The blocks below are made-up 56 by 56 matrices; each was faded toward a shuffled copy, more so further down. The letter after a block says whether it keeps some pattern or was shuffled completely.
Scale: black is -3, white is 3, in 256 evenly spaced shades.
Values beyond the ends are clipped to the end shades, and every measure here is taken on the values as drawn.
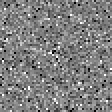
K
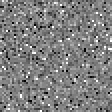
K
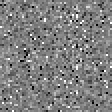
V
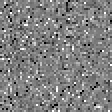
V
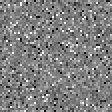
K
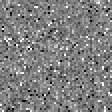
K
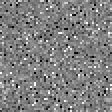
K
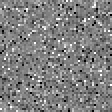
K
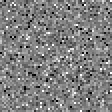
K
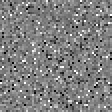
K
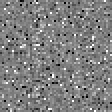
V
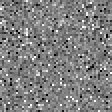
K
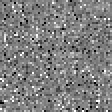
V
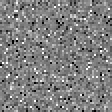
V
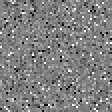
K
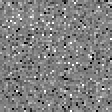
V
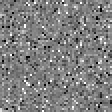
V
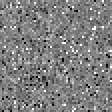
V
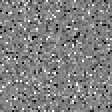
V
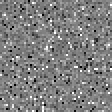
K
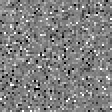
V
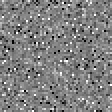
K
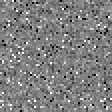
K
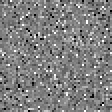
K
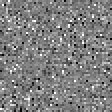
V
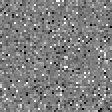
V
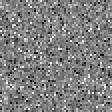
K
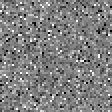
K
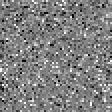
V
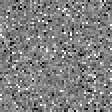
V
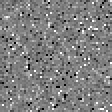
K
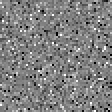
K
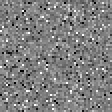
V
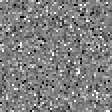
K
